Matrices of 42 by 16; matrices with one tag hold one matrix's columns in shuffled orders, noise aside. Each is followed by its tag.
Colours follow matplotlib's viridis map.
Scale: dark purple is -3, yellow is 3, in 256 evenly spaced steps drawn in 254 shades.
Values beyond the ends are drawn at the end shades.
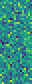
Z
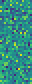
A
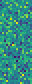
Z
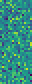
A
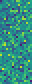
A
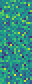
Z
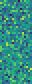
A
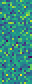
Z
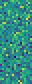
Z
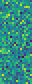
Z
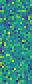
A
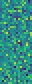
A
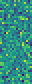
A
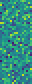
Z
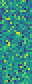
A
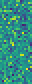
A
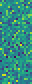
Z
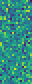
A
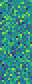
Z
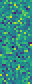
Z
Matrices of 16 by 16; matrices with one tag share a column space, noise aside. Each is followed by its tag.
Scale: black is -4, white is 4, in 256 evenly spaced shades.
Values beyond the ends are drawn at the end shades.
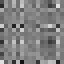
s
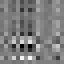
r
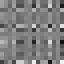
s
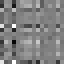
s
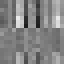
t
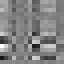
r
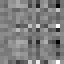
s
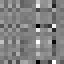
s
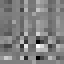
r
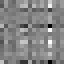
s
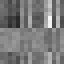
t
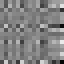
s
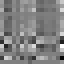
r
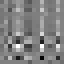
r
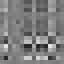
r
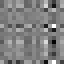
s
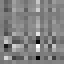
r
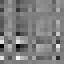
r
